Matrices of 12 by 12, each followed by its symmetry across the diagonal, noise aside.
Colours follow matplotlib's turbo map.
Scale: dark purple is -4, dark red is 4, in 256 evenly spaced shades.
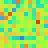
antisymmetric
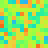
antisymmetric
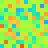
antisymmetric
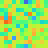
neither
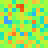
antisymmetric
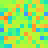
neither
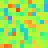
antisymmetric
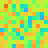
neither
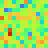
neither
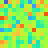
neither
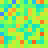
symmetric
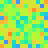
symmetric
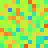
symmetric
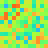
symmetric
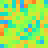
symmetric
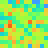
neither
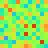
symmetric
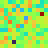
antisymmetric
